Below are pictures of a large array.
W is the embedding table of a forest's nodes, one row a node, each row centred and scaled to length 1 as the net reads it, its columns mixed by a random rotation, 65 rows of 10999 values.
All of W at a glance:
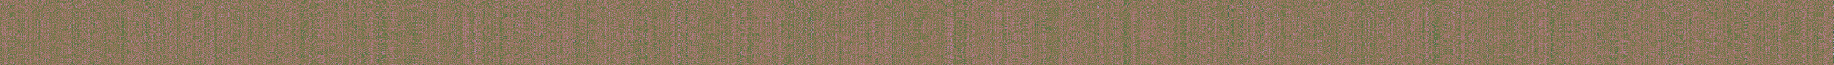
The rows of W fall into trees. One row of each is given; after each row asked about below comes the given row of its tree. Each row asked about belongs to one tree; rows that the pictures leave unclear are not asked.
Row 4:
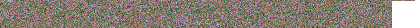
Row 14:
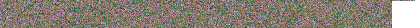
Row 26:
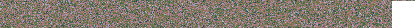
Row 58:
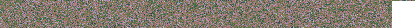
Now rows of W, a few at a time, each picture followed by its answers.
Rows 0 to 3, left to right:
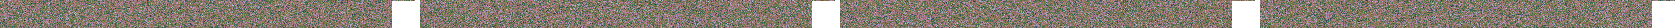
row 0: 4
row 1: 26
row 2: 26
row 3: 4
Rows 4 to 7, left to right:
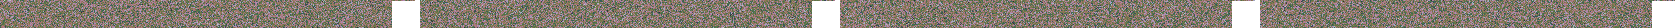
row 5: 58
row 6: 14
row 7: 14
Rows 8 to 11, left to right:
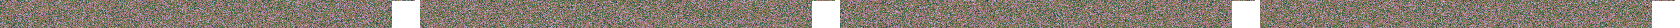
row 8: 58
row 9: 26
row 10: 4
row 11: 26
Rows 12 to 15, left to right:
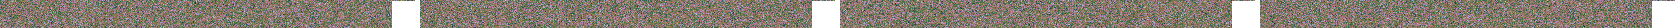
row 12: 58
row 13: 58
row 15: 58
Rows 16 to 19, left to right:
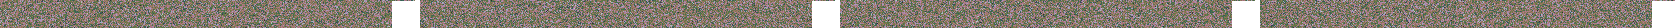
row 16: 14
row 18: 26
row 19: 58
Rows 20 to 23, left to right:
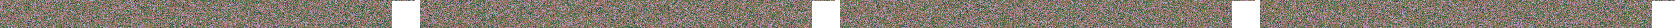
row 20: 26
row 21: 4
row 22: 26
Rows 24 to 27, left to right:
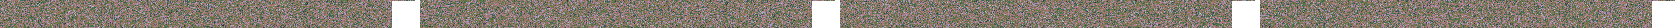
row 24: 4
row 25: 4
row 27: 4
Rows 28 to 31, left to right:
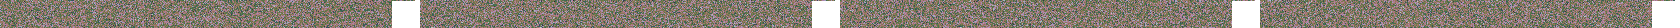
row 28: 58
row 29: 26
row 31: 4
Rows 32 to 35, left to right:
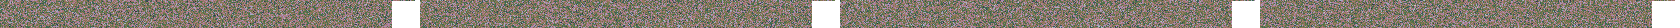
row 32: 4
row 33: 26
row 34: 26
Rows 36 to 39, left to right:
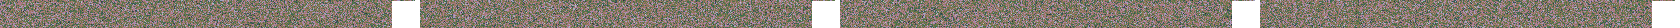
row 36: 14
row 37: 26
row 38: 14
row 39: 26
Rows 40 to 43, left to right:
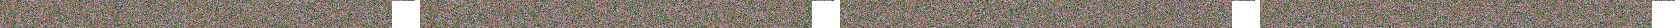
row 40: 58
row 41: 58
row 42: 4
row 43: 26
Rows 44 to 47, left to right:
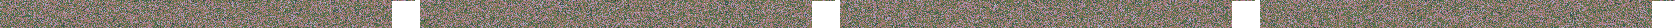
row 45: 4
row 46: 26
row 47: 58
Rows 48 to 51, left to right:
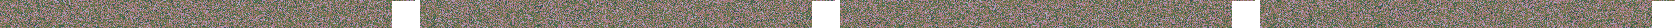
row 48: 26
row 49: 58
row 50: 26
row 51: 58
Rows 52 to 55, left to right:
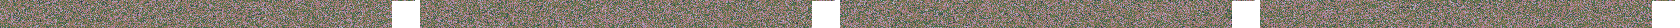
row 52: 4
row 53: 58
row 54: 14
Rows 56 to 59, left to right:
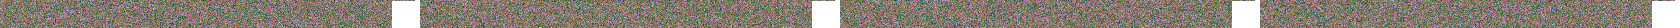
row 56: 26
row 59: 4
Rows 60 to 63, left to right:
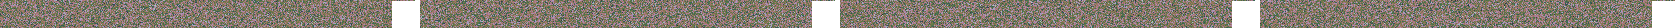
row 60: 26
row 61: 4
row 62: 26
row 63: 4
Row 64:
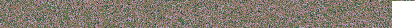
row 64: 58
